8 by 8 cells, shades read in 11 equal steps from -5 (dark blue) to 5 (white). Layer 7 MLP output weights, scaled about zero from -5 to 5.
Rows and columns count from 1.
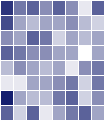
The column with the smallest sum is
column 1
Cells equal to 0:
10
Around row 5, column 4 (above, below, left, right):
0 1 1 1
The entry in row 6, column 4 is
1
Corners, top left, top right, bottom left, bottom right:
-4 -2 -2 1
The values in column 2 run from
-1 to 4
